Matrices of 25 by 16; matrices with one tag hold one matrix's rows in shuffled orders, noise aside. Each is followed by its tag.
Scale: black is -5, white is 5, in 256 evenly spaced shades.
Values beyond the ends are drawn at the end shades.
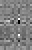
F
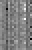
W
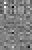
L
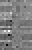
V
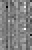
W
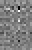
F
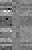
V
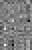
L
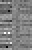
V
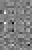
L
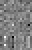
L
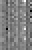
W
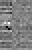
V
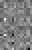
L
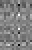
F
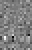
L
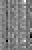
W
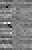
V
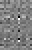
F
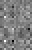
L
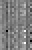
W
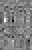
L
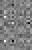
L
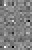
L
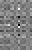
F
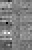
V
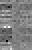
V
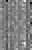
W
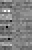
V
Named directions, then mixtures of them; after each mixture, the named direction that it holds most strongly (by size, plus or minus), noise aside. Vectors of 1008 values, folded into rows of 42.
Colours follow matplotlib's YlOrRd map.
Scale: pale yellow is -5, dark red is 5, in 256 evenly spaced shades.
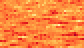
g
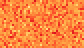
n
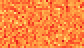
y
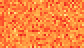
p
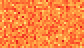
y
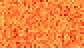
p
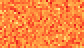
y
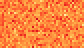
p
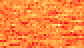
g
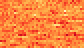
g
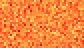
n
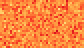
n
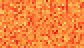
y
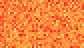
p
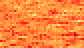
g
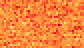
n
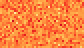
y
